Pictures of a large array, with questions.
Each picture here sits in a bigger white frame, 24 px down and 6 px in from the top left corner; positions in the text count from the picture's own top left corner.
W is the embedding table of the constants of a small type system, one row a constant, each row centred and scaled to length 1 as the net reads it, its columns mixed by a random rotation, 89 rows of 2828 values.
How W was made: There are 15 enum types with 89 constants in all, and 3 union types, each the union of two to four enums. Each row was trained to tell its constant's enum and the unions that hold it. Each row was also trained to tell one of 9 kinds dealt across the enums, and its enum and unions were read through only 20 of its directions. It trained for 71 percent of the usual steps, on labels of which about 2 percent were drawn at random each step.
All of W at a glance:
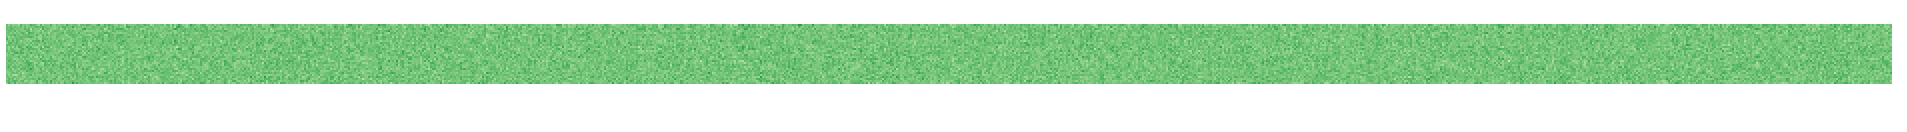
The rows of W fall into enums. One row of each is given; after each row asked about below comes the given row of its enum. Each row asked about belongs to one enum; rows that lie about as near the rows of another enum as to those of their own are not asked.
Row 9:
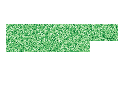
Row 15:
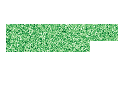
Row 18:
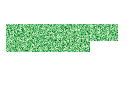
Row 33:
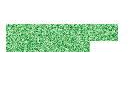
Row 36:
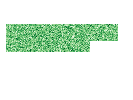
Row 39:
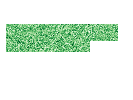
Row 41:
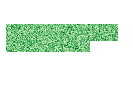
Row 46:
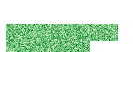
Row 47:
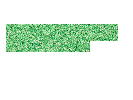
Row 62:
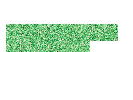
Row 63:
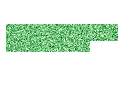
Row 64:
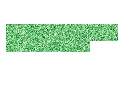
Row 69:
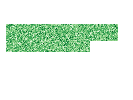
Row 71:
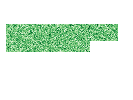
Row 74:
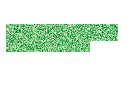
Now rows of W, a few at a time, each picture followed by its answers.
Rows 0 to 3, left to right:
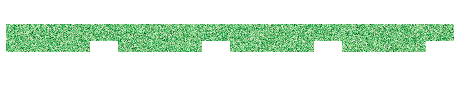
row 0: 18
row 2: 39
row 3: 62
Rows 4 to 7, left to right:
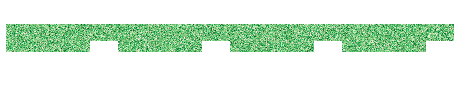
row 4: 69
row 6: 15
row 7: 47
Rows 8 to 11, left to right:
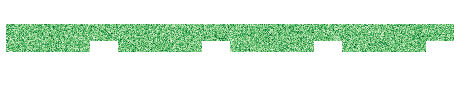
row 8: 69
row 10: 62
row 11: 71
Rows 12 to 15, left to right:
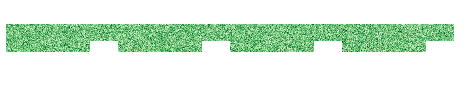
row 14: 41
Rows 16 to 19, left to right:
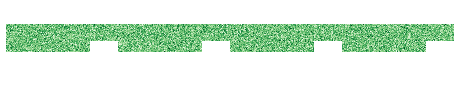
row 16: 63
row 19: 36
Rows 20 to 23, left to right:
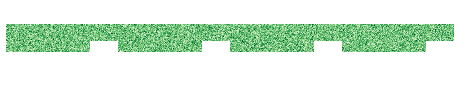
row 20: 69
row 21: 69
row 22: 39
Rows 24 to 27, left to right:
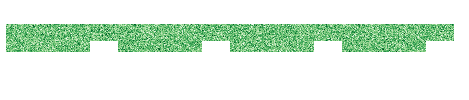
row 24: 47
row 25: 74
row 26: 63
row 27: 74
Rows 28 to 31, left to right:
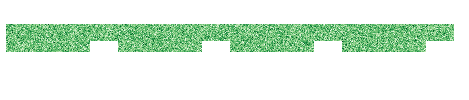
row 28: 69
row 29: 71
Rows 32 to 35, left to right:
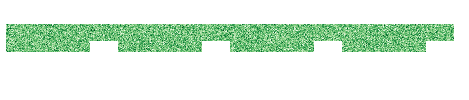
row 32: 18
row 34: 64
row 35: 71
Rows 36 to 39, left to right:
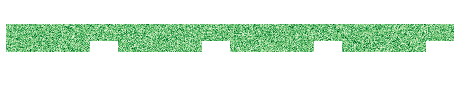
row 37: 18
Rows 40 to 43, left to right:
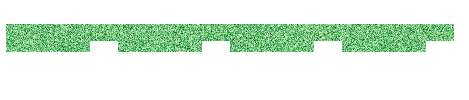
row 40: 46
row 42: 64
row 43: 9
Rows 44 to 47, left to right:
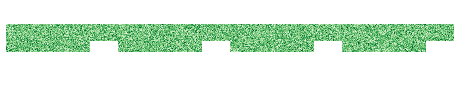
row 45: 74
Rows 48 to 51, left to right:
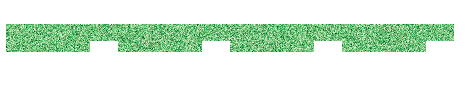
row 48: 64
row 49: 39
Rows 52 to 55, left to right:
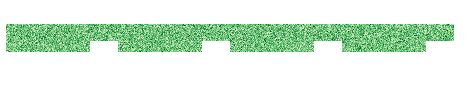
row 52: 62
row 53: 71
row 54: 71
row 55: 46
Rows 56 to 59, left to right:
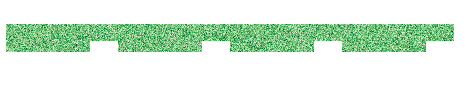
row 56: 46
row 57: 9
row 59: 9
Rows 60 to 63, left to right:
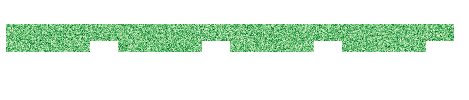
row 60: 71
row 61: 9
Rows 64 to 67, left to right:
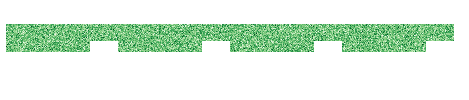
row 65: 9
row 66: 18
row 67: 64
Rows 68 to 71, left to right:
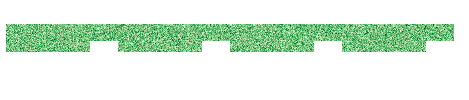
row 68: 18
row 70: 74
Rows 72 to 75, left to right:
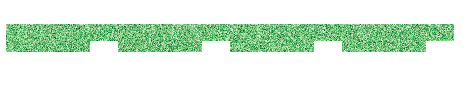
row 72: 9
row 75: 69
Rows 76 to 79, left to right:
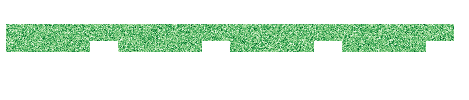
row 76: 18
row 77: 62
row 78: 39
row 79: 46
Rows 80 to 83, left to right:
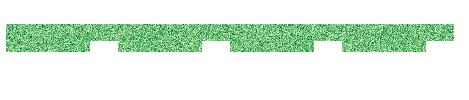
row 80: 39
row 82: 74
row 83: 62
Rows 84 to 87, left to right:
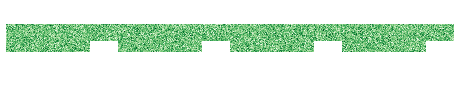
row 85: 46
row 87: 39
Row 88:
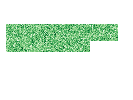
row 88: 62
